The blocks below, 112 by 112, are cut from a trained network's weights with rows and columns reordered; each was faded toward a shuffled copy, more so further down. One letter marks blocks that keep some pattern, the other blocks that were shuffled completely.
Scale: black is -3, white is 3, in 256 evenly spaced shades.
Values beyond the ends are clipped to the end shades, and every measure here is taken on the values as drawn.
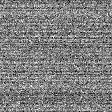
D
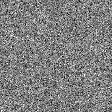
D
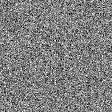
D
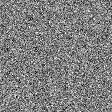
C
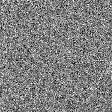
D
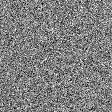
C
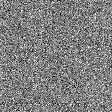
D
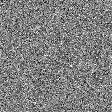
C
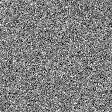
C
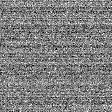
D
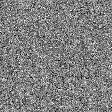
D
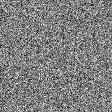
D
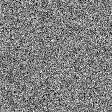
C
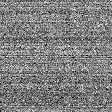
D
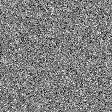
C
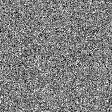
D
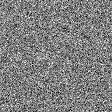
C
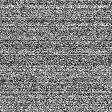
D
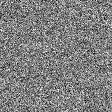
C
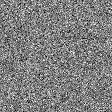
C
